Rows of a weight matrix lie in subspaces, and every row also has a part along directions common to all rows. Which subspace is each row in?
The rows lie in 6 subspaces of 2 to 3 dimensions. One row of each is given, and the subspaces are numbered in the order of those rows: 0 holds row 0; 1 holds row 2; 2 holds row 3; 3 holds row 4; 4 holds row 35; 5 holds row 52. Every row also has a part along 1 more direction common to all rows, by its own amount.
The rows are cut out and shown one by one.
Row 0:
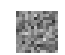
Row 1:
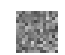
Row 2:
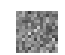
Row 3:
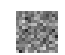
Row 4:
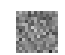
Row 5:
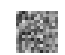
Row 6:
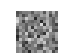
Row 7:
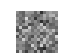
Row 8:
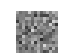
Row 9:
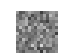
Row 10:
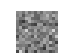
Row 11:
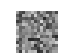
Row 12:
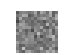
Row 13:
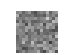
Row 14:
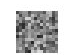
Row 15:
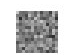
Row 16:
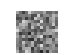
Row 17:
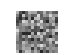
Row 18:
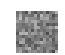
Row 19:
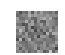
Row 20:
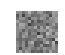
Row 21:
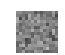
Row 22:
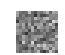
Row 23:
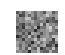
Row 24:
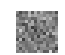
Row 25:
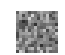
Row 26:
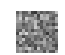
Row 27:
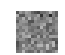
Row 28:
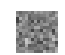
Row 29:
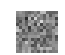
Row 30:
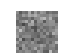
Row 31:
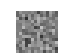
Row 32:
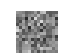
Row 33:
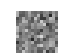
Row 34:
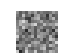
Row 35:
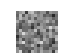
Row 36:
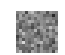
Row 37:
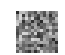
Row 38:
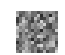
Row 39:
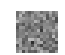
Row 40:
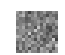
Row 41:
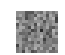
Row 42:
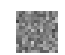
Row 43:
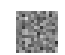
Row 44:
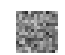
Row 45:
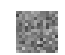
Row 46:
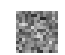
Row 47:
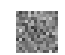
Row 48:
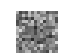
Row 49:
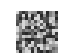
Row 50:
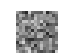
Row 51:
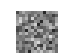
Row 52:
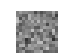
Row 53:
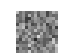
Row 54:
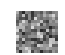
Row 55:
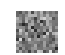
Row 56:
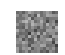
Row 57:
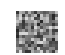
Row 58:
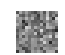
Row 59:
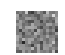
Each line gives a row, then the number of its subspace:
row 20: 1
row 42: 0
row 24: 3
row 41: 0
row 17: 1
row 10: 2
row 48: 3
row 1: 0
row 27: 5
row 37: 1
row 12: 5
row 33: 5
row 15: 5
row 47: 3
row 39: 0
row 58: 0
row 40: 1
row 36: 4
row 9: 2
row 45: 0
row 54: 4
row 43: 5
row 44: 4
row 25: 2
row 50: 4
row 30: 3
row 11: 0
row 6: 3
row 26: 4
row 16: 1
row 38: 5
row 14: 1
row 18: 4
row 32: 2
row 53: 1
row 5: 1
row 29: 2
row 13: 0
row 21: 5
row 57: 4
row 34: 2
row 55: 3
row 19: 3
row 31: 5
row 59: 4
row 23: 1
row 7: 2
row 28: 5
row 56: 1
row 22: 0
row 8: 0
